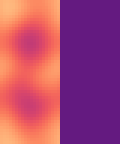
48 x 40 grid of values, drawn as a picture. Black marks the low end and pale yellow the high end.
It is made of 1 by 2 panels. Panel 1,1: high, smooth. Panel 1,2: low, flat.
